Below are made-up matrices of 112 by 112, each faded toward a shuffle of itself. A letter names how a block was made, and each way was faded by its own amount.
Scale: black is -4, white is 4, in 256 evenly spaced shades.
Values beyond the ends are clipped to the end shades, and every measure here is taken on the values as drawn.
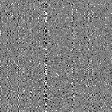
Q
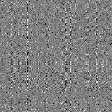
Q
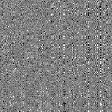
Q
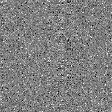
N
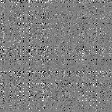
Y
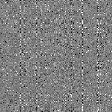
Q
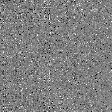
N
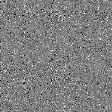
N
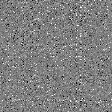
N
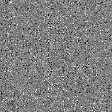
N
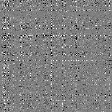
Y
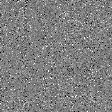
N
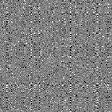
Q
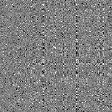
Q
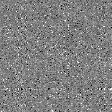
N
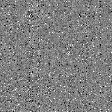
N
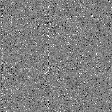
N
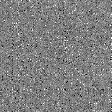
N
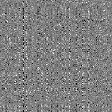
Q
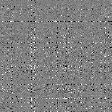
Y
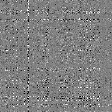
Y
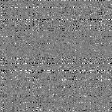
Y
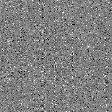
N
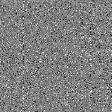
N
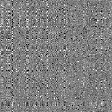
Q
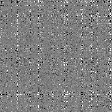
Y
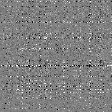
Y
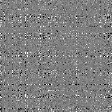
Y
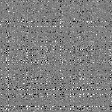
Y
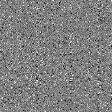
N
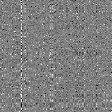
Q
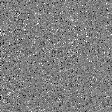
N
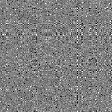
Q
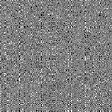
Q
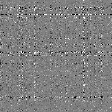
Y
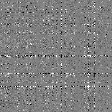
Y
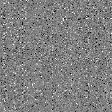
N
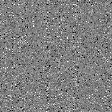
N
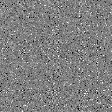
N
